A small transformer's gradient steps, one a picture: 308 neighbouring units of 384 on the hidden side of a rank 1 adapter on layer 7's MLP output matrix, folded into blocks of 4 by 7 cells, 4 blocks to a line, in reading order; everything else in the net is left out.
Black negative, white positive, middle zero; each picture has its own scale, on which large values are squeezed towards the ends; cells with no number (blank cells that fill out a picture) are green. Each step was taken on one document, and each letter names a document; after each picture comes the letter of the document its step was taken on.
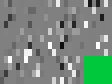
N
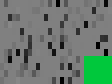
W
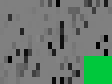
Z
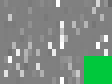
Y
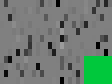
Y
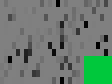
N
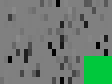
N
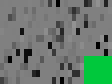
Z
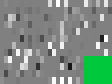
W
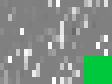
Z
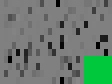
Y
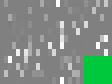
Y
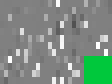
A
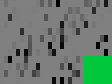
Z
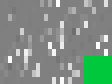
A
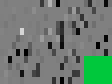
A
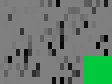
Z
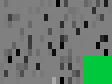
W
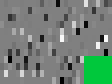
Y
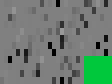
N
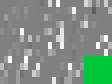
Z
